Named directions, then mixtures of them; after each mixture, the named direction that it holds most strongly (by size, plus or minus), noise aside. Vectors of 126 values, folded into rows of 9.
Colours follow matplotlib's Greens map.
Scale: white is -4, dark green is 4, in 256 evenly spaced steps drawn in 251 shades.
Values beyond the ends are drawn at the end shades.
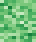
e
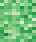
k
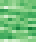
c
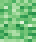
k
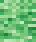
c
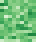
e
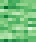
c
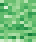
e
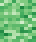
k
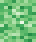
e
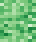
k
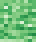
c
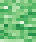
c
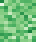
e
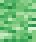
c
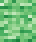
k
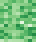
k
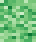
e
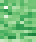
c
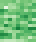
c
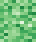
k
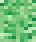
k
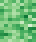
k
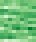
c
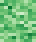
e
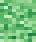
e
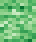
k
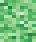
e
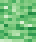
c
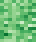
k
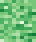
e
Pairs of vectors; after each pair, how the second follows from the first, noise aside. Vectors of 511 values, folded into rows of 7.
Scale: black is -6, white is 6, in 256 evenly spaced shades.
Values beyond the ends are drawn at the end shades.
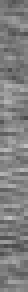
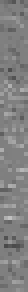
partly zeroed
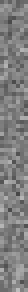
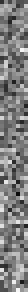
scaled up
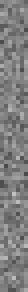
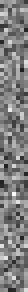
scaled up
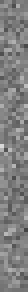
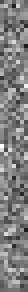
scaled up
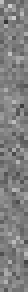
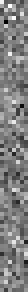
scaled up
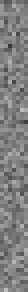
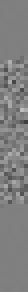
partly zeroed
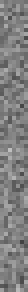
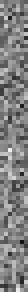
scaled up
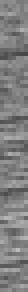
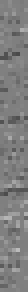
partly zeroed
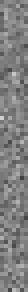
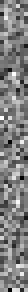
scaled up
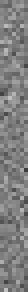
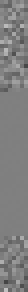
partly zeroed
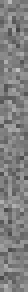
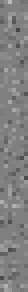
partly zeroed
